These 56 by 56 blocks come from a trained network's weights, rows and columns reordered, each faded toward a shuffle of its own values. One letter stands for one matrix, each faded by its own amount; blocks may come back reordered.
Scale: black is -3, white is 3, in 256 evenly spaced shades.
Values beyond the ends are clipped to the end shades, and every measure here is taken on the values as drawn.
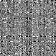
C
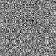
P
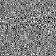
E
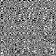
E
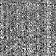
C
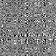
E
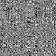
E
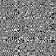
E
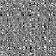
E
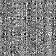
C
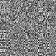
P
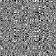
E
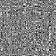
E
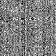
C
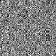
P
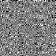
E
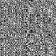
P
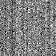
C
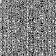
C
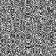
P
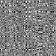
E
